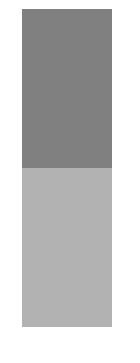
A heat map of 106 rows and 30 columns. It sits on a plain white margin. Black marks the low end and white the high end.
It is made of 2 by 1 panels. Panel 1,1: middling, flat. Panel 2,1: high, flat.
